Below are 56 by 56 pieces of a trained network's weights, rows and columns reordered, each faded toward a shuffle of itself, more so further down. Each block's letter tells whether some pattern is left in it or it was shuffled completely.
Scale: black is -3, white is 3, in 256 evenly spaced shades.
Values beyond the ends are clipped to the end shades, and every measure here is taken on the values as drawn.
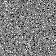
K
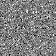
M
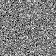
M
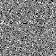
M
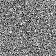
K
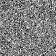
M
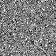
K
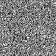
M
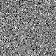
M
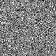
M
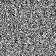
M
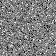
K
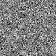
M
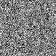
M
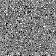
M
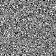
M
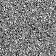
K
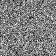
K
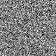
K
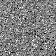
K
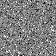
K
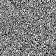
K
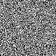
M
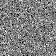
K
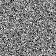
K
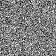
M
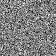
K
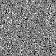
M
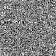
M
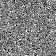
K
